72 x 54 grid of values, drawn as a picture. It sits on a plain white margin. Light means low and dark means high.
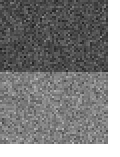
The table splits into 2 rows of 1 panel. Panel 1,1: high, fine-grained. Panel 2,1: middling, fine-grained.
